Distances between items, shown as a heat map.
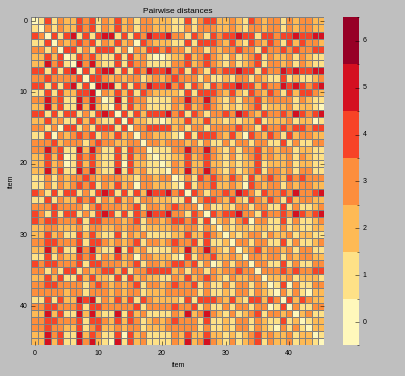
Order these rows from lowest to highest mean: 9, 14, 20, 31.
14, 20, 31, 9
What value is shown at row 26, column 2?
3
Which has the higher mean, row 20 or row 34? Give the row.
34
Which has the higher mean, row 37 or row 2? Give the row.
2
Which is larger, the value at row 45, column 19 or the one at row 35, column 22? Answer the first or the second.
the second
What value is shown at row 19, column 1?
2
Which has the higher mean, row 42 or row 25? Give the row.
25
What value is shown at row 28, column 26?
1
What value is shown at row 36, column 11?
2
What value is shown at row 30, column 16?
2
